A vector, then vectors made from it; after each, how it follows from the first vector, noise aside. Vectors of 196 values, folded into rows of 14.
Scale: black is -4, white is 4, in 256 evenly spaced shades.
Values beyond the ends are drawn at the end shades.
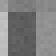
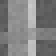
wrapped around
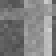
wrapped around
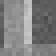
wrapped around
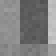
reversed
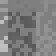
partly zeroed
